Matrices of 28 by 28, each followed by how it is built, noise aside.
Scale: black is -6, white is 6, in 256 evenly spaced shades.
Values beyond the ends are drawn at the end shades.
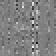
uneven columns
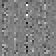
uneven columns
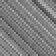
Toeplitz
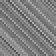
Toeplitz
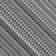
Toeplitz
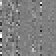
uneven columns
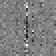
uneven columns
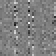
uneven columns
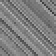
Toeplitz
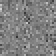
uneven columns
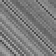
Toeplitz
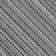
Toeplitz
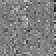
uneven columns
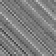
Toeplitz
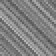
Toeplitz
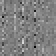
uneven columns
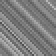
Toeplitz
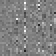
uneven columns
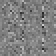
uneven columns
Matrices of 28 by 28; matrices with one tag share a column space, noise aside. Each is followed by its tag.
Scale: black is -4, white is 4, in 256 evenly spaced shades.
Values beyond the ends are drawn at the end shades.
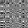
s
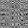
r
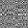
r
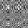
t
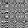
s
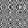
t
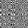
r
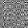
r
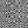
s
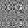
t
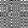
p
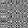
s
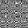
s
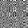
p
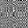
p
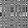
p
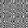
s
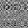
t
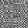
s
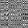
r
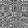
p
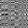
r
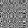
s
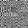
p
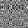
t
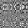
t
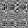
t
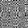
p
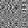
t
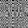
p
